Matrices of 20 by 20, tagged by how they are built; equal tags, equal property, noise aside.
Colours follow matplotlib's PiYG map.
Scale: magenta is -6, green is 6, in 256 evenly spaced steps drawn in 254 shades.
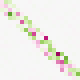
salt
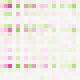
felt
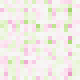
felt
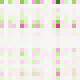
felt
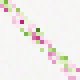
salt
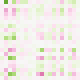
felt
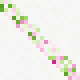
salt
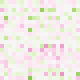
felt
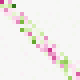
salt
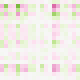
felt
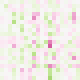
felt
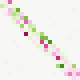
salt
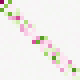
salt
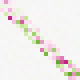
salt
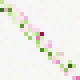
salt
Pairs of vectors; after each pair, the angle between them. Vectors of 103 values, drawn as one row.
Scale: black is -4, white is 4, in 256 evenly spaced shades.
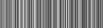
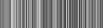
orthogonal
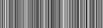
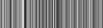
orthogonal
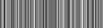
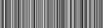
nearly opposite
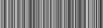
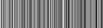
partly aligned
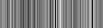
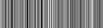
orthogonal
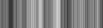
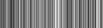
partly aligned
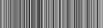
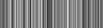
partly opposed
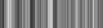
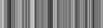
nearly opposite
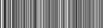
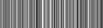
orthogonal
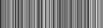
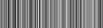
orthogonal
